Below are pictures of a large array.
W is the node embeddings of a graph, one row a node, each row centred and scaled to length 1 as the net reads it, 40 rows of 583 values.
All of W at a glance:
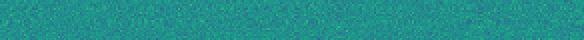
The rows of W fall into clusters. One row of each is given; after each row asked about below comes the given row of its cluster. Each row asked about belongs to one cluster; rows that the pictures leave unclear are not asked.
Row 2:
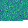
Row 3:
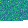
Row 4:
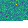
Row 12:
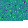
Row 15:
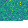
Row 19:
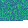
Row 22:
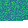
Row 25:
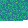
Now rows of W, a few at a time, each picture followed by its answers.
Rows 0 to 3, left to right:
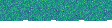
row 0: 3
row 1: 2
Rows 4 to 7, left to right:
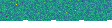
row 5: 25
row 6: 25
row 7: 12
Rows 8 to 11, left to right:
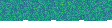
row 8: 12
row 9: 12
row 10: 22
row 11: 3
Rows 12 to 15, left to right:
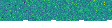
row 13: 2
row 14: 25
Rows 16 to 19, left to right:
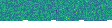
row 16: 4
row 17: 12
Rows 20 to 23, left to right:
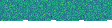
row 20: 2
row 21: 2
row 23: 2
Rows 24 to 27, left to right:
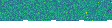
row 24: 19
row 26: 19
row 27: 15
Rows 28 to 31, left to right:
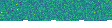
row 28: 15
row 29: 3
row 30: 25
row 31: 19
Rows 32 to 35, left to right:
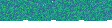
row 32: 4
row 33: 12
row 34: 4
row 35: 3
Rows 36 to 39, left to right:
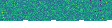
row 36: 15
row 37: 22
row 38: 15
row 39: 4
